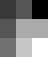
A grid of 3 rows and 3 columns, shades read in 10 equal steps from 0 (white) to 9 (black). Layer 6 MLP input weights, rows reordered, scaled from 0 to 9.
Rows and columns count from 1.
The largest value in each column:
7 6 9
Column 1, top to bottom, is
7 6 5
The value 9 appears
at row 1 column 3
